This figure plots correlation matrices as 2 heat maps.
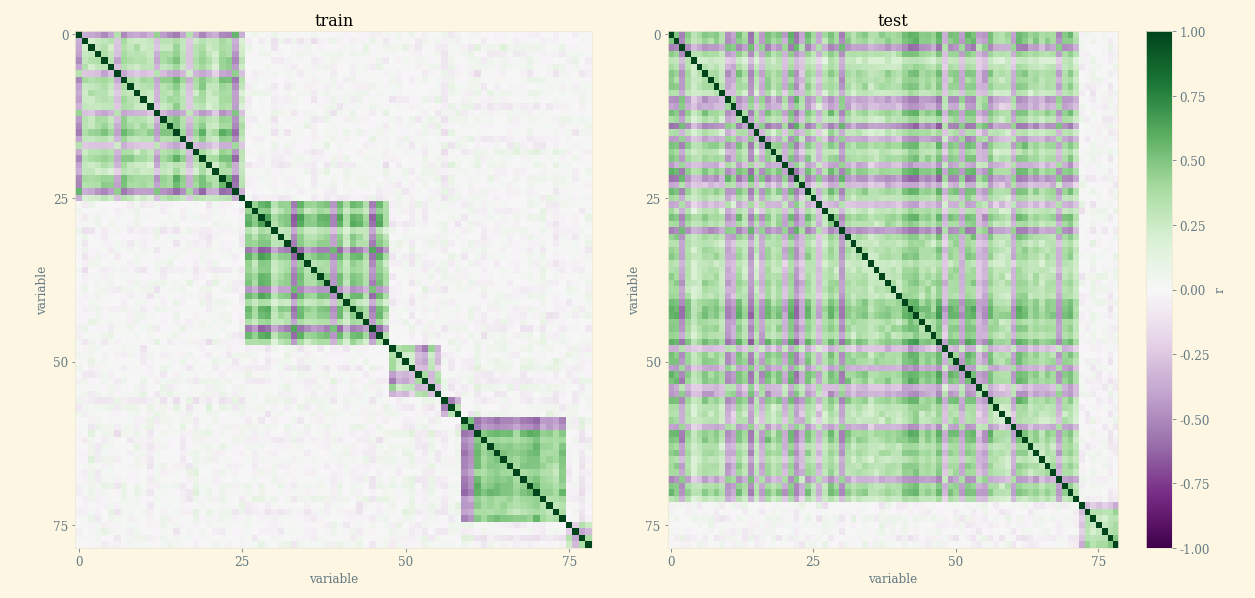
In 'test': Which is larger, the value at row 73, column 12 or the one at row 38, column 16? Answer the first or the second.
the first
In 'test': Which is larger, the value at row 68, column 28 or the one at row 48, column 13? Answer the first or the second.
the second
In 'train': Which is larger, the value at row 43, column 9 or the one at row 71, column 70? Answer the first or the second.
the second
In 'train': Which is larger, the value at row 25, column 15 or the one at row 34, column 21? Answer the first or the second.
the first
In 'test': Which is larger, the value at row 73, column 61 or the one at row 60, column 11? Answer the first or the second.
the second
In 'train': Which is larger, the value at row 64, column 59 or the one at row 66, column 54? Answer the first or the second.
the second
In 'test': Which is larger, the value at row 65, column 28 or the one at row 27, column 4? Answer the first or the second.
the first
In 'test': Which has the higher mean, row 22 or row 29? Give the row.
29
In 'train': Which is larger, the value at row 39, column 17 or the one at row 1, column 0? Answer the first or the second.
the first
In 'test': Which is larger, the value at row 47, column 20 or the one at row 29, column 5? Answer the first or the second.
the second
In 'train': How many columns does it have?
79
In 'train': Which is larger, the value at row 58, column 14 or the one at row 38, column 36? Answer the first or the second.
the second
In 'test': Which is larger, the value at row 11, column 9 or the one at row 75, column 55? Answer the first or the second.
the second
